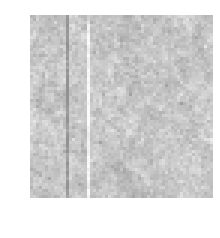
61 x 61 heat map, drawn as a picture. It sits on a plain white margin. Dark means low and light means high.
Slope: none. Grain: streaks running down. Odd lines: columns 13 and 20. Average level on the scale: 80%.
